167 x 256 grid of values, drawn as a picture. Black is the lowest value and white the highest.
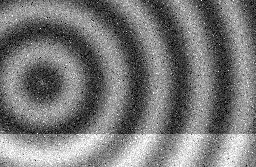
Seam: horizontal, 80% of the way down, the bottom part higher. Histogram: bell-shaped. Rings: centred on the middle left.
